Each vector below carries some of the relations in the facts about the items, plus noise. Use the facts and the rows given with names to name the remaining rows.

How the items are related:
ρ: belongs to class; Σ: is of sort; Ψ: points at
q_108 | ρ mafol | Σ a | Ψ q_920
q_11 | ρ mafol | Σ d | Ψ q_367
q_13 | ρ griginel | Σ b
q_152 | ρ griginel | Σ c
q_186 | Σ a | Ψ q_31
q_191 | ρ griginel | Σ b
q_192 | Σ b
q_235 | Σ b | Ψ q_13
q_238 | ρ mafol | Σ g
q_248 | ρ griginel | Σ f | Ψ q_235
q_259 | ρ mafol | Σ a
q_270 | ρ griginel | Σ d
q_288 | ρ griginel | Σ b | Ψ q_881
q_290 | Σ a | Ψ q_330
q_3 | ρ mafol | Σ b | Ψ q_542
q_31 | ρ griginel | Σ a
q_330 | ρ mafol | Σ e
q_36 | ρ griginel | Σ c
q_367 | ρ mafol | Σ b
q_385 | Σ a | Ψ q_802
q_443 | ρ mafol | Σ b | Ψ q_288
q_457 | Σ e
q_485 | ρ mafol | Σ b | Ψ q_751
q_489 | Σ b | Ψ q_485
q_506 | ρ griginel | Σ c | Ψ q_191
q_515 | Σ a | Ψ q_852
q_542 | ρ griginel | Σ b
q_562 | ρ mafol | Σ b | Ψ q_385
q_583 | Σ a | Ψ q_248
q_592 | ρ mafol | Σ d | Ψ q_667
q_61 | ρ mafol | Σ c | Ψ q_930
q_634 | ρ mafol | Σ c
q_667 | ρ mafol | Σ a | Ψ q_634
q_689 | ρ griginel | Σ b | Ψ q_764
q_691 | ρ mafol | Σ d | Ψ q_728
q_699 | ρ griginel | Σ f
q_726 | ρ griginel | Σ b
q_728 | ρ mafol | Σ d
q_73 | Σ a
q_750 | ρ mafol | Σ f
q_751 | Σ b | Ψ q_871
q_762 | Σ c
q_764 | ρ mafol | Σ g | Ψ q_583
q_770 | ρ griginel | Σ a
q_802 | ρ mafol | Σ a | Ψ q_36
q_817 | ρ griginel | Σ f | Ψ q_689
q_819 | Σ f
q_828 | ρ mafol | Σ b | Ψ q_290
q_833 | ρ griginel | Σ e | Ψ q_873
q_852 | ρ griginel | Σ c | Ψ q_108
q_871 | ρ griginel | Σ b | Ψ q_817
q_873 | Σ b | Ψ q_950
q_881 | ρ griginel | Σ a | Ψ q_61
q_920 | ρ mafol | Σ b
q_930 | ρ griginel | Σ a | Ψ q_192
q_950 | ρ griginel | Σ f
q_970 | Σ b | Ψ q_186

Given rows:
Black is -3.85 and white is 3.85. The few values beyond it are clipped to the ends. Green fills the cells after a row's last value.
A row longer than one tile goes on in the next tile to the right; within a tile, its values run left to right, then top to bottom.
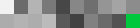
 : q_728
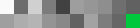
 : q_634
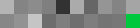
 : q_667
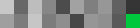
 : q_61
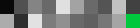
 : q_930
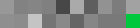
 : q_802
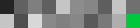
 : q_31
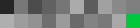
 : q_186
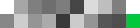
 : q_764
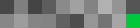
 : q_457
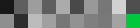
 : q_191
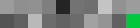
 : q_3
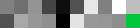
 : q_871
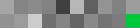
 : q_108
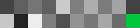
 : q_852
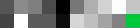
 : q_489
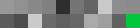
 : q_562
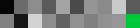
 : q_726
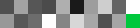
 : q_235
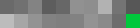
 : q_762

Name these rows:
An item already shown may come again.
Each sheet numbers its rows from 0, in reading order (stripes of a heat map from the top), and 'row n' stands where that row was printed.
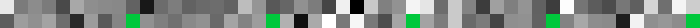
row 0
q_330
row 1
q_873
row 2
q_13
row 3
q_61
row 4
q_817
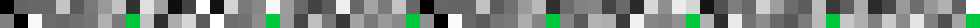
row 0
q_288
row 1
q_248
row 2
q_699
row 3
q_288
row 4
q_689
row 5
q_930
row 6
q_583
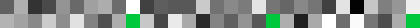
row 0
q_583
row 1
q_270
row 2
q_13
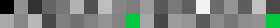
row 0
q_515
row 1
q_950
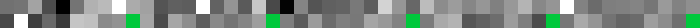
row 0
q_751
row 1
q_950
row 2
q_970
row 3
q_238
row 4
q_750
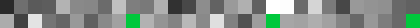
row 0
q_770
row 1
q_583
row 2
q_634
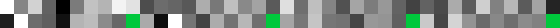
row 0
q_485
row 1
q_506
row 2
q_61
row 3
q_36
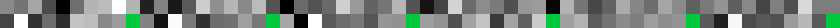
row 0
q_751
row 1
q_833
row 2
q_881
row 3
q_192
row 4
q_819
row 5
q_443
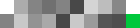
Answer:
q_764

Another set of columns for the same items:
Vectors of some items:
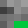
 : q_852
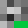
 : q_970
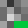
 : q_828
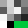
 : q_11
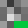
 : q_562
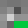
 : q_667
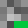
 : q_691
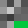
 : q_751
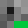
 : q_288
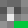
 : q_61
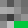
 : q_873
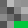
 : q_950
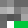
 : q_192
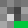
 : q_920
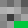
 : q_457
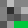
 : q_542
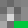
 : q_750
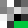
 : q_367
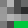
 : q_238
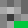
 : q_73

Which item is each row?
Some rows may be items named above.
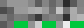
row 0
q_699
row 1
q_873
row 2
q_235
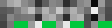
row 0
q_817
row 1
q_235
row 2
q_235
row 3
q_489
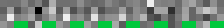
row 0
q_61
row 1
q_13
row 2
q_61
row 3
q_61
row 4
q_750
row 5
q_31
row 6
q_506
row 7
q_819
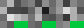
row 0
q_764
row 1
q_485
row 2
q_515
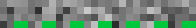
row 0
q_881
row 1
q_248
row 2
q_689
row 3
q_583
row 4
q_930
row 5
q_762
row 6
q_871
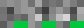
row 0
q_726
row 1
q_728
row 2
q_330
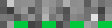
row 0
q_36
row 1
q_833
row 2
q_770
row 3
q_634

